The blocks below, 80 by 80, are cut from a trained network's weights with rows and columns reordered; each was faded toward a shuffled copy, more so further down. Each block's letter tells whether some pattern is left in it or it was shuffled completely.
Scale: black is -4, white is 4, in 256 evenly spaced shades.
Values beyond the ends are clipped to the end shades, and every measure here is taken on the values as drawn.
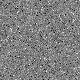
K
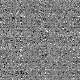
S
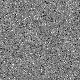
K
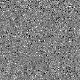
S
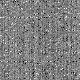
S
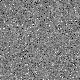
K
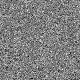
K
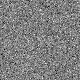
K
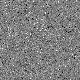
K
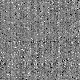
S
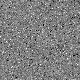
K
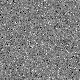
K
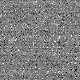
S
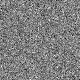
K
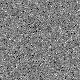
K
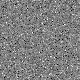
K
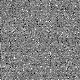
S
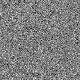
S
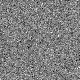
K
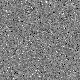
K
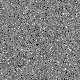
K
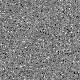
K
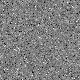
K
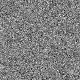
K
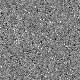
K
